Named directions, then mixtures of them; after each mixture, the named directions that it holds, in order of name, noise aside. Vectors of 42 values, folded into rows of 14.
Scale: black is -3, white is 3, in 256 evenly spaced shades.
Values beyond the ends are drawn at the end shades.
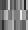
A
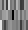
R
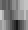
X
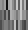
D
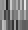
A, D, X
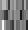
A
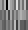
D, R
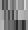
D, R, X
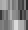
A, X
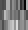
A, D, X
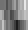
X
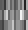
A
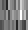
A, D, X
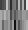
A, D, X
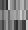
A, D, X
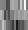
A, D, X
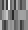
A, R
